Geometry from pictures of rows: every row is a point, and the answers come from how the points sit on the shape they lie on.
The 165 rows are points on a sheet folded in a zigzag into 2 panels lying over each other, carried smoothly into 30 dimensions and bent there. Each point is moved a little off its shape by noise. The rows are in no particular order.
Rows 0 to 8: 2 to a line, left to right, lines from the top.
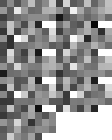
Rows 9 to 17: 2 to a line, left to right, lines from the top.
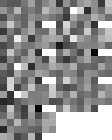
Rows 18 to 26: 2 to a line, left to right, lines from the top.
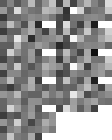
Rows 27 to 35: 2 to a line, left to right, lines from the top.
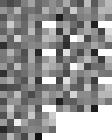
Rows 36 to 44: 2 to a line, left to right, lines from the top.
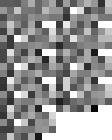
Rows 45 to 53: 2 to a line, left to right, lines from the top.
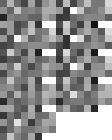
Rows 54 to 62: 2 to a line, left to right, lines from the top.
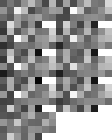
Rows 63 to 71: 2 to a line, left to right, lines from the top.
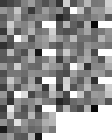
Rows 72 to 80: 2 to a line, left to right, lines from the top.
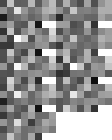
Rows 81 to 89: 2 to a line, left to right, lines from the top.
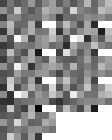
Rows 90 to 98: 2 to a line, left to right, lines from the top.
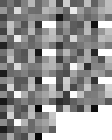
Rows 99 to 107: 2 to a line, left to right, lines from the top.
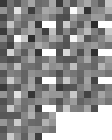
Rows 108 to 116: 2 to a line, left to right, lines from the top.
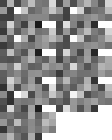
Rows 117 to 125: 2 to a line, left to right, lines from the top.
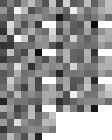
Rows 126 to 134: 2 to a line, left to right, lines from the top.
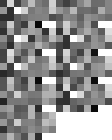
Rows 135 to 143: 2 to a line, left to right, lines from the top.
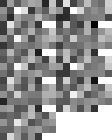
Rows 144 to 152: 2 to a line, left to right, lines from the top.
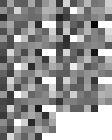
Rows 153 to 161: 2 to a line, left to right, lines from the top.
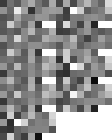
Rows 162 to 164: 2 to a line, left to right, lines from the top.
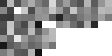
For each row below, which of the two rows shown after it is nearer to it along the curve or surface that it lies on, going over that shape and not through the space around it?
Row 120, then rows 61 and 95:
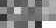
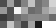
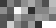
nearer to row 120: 95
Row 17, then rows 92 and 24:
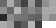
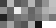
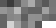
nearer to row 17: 92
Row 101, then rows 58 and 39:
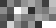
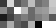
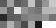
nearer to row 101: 58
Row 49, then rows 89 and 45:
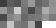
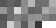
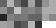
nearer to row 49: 45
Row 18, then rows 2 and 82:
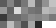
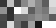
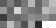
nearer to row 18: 82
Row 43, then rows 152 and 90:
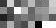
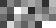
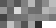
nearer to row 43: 152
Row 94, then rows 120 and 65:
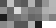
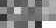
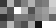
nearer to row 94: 120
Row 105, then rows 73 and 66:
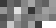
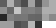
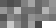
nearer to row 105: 73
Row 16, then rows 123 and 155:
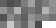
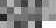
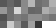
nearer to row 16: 155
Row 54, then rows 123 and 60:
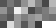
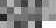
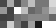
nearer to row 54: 60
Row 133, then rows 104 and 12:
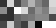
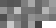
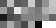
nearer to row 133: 12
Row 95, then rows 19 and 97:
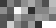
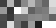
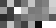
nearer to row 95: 19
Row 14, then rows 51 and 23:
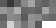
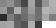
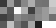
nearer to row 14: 51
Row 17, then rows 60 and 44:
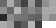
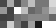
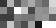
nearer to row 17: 44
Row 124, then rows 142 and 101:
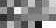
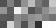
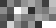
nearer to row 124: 142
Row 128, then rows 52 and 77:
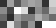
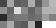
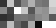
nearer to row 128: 77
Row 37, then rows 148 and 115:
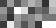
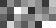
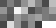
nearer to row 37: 115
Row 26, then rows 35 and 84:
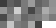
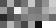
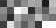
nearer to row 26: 84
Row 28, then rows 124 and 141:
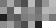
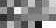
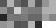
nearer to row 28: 124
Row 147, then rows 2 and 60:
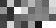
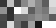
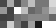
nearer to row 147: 2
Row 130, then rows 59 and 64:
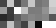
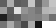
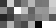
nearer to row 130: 59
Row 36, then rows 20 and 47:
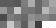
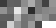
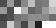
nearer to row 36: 47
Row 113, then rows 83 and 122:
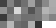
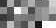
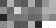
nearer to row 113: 122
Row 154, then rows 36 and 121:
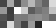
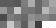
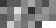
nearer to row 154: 36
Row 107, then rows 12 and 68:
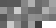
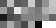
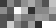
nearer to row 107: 12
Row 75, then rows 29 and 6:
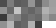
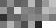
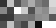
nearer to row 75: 6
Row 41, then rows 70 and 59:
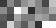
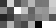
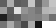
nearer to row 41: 70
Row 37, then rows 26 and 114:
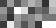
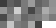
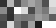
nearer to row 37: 114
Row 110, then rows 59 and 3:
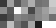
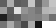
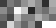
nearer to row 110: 3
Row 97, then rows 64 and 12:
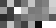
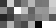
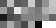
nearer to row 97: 12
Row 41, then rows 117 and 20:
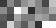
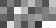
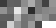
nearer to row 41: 20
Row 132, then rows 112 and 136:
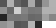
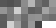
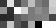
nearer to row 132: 136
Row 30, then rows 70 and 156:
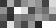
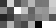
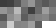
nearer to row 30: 70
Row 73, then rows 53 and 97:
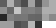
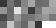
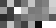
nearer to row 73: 53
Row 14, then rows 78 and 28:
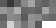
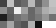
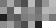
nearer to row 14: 28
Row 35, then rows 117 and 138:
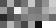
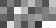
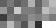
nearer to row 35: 138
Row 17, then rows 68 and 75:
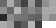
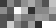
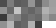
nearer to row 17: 75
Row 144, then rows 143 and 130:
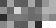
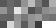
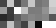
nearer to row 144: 130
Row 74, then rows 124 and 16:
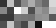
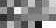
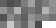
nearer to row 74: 124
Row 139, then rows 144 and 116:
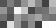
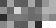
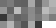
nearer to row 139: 116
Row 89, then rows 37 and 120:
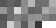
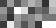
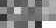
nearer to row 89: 37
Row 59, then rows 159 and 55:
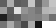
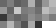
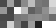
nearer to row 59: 159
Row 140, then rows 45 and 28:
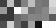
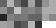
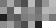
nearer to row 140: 28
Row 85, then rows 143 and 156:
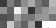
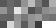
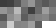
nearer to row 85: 156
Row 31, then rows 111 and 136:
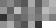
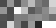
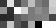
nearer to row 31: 111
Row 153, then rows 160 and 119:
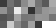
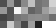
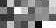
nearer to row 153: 119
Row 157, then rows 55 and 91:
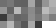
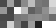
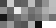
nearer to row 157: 55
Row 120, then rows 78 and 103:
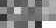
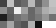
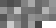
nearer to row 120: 78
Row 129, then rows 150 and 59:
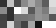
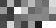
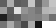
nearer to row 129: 150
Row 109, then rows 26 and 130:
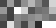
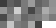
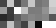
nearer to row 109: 130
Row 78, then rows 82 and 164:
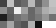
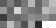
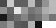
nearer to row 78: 164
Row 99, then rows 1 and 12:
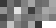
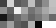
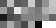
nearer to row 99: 1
